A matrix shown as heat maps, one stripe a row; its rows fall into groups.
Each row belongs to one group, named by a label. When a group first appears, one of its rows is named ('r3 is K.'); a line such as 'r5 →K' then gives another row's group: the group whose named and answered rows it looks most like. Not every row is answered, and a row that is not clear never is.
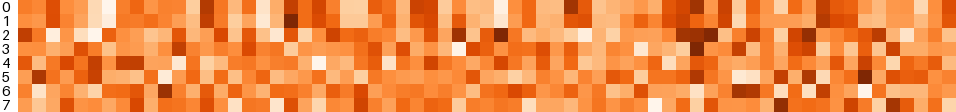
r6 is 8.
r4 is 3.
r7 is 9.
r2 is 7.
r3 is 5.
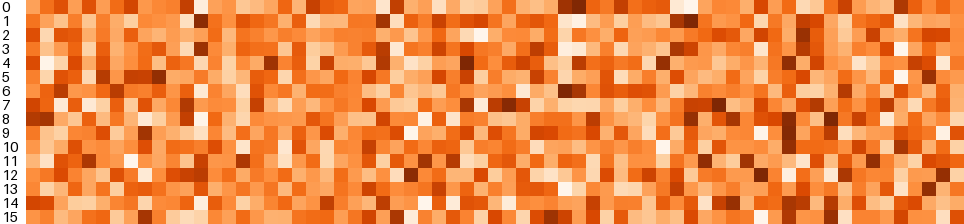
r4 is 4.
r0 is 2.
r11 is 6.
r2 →3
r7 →7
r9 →4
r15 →4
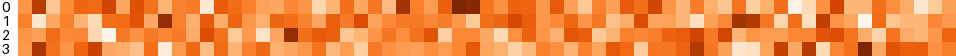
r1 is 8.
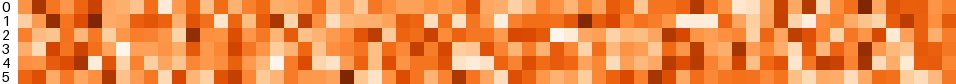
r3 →6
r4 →6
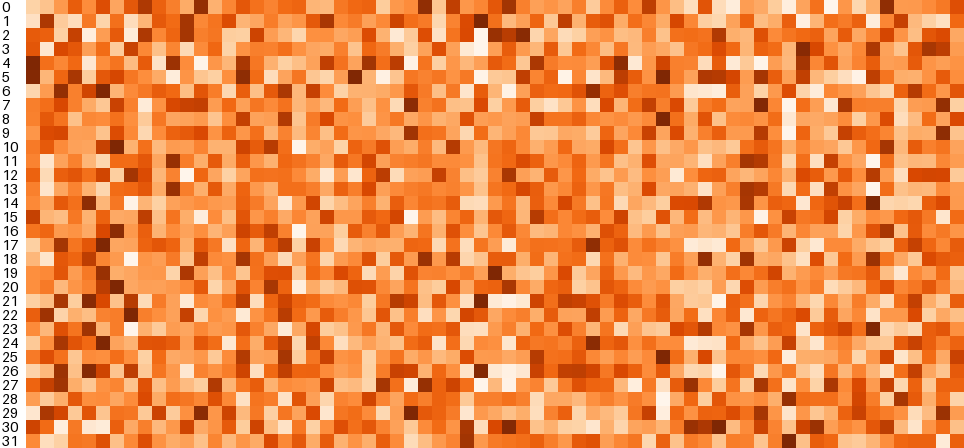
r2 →7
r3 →3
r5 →3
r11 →8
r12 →3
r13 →8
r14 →6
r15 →4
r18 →6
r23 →6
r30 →7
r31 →4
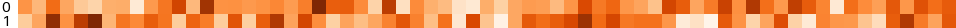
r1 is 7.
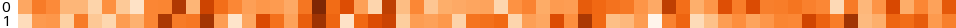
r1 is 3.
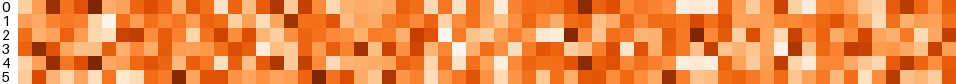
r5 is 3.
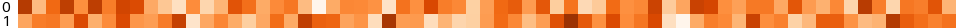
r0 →3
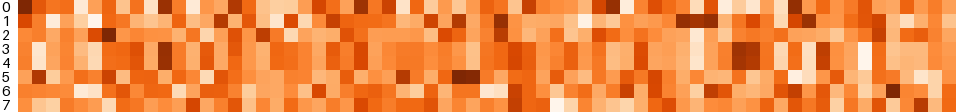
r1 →7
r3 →8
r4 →8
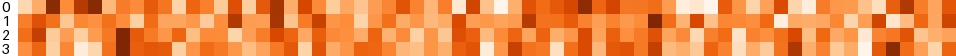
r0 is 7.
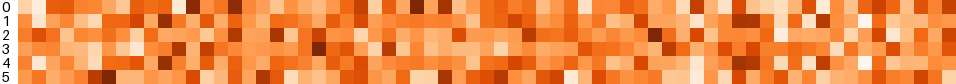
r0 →6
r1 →8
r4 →8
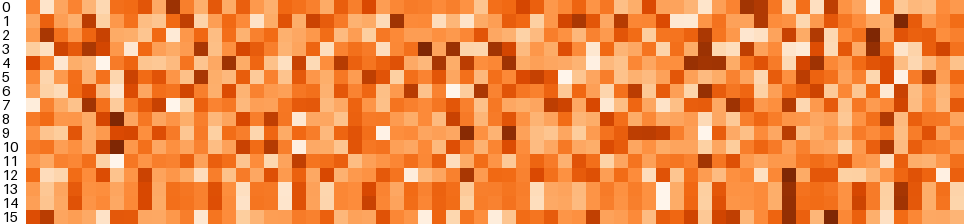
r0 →8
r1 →2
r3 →6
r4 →7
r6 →5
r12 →4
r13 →9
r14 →9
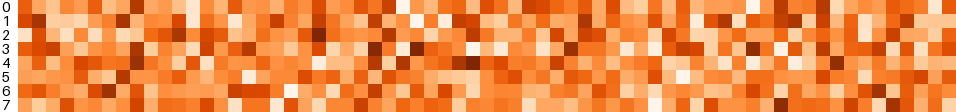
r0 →4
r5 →2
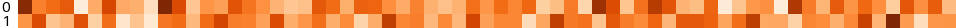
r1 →2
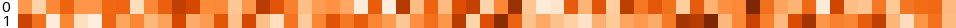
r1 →7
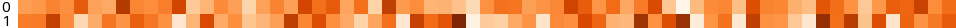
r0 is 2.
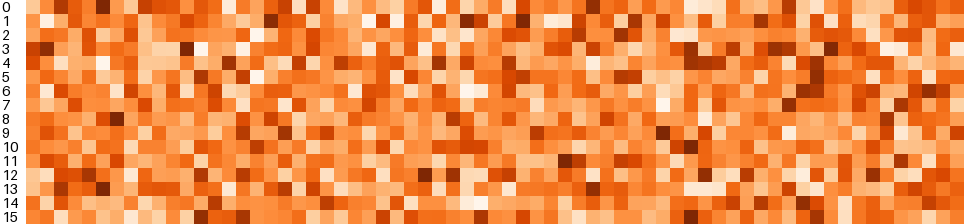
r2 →2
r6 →3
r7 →9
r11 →2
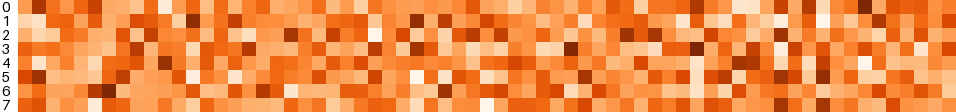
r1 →6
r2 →5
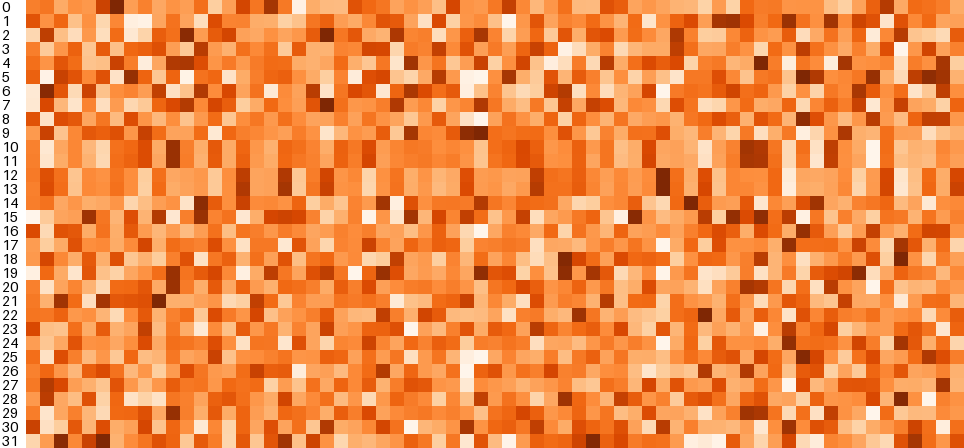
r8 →3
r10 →8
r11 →8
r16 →3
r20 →8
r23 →4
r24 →9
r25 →3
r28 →2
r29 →8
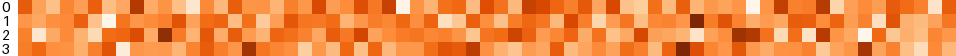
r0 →4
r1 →5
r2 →8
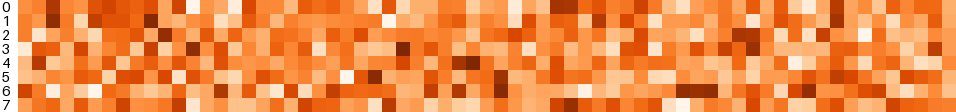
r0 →2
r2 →8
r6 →7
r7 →2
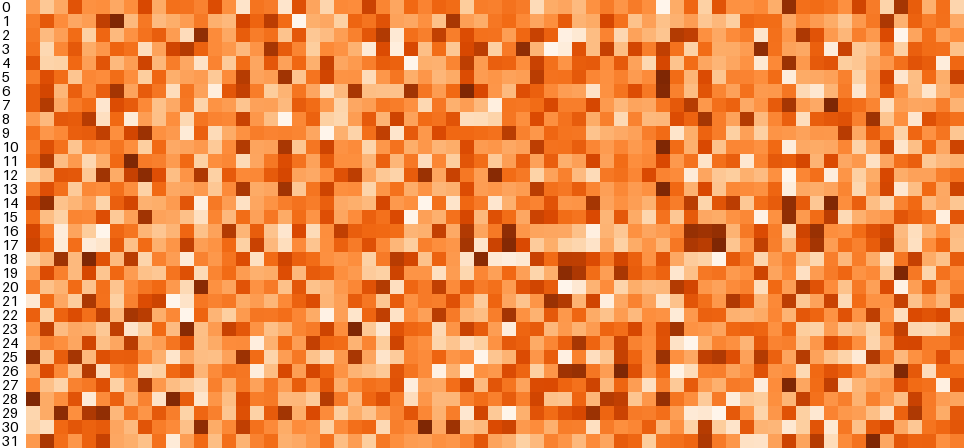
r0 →9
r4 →4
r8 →6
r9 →3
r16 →7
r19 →2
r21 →4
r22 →3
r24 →2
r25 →3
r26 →2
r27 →4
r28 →4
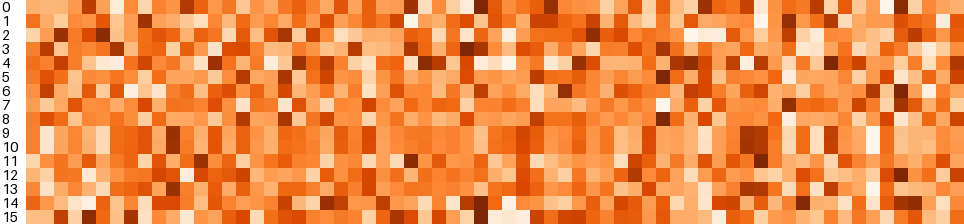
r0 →5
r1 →4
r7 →9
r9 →8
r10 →8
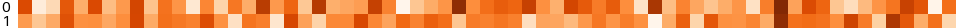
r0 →4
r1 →9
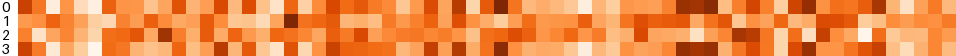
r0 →7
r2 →8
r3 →7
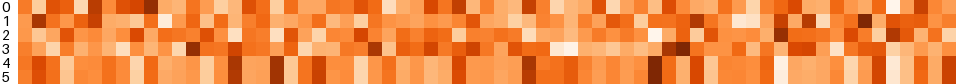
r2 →9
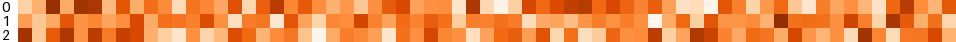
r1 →9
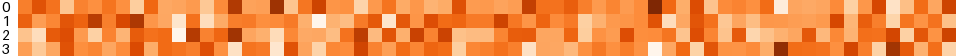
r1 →3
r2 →6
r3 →9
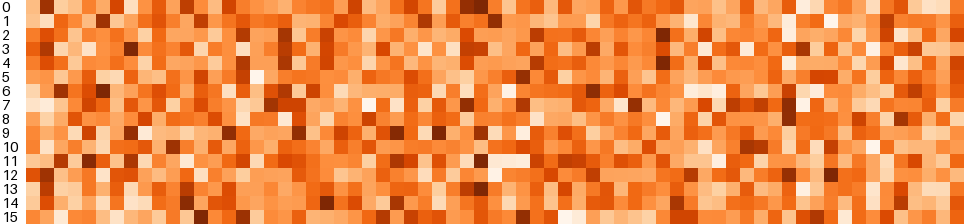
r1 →6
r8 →9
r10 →8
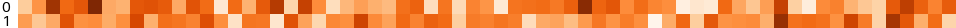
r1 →9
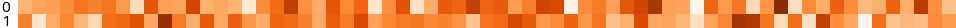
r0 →5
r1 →8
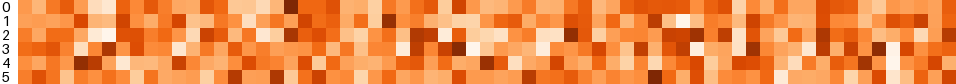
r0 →5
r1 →2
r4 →6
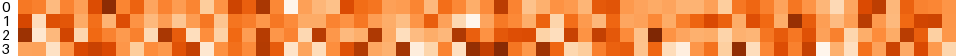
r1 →3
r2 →4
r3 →5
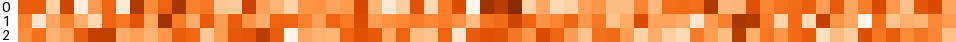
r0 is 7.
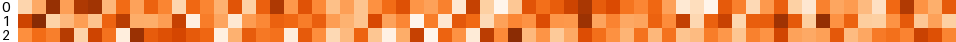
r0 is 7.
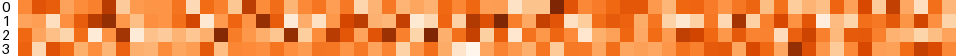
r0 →2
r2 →7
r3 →3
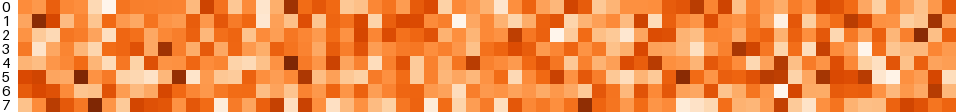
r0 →5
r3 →8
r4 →5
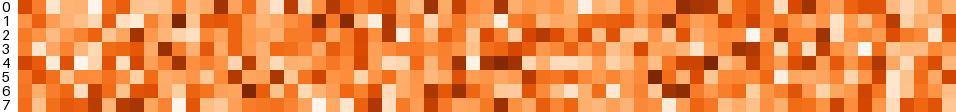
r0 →7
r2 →4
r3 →8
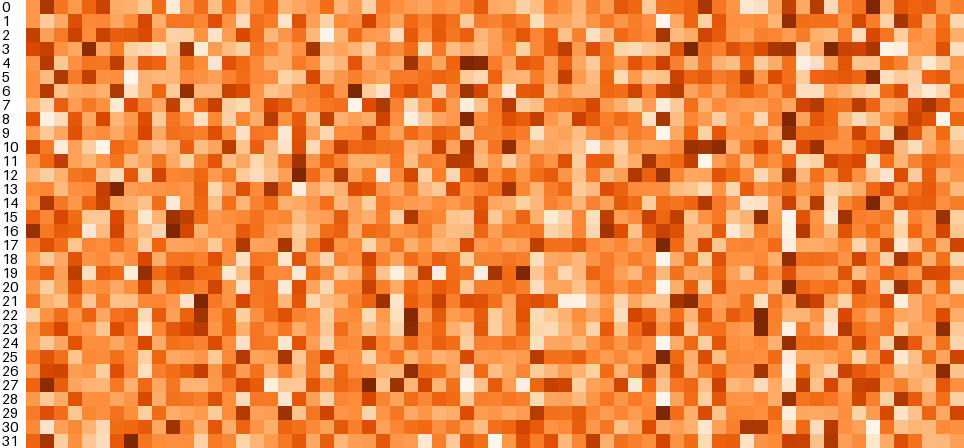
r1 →9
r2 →3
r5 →6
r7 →3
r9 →9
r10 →7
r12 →5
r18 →9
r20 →9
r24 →9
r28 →9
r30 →8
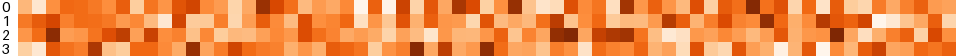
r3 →6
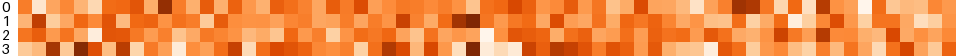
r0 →8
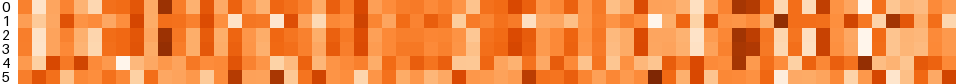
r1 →9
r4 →6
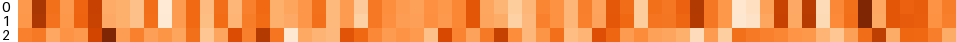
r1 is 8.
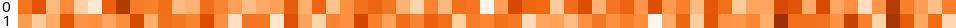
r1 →9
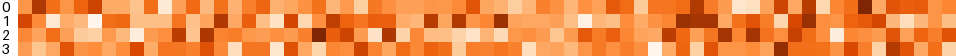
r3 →9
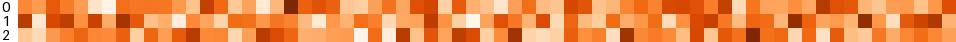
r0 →5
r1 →3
